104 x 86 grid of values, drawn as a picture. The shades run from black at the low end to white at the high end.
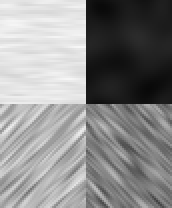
It is made of 2 by 2 panels. Panel 1,1: very high, streaked across, faint in contrast. Panel 1,2: very low, smooth, faint in contrast. Panel 2,1: high, slanting up to the right. Panel 2,2: middling, slanting down to the right.
